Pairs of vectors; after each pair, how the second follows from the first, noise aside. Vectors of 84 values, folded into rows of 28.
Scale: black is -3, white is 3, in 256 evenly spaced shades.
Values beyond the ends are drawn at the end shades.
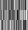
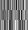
shuffled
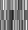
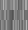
shrunk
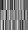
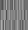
shrunk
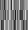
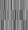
shrunk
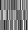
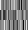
negated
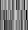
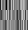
shuffled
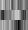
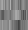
shrunk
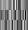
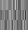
shrunk
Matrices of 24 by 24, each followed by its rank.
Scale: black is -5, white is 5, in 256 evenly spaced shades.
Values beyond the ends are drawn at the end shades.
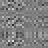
three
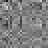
three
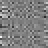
three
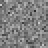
full rank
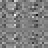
three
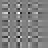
one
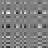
one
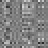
three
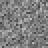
full rank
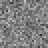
full rank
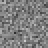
full rank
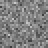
full rank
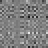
three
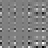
one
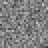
full rank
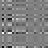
one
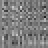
three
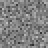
full rank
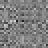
three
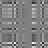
one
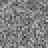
full rank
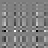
one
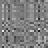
three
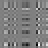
one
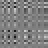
one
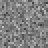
full rank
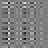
one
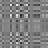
one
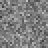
full rank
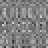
three
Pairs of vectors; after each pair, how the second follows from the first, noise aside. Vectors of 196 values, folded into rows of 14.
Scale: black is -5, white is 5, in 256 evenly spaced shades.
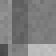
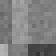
negated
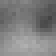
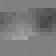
partly zeroed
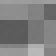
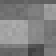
negated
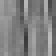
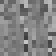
sign-scrambled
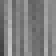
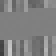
partly zeroed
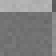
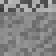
sign-scrambled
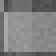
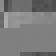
partly zeroed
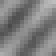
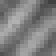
negated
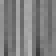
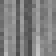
negated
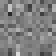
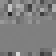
partly zeroed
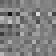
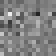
sign-scrambled
